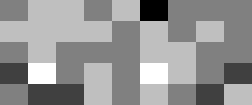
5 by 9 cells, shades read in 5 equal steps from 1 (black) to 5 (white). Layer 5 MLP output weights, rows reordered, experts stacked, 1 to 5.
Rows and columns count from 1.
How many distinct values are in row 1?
3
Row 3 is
3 4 3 3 3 4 4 3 3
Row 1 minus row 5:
0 2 2 -1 1 -3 0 1 -1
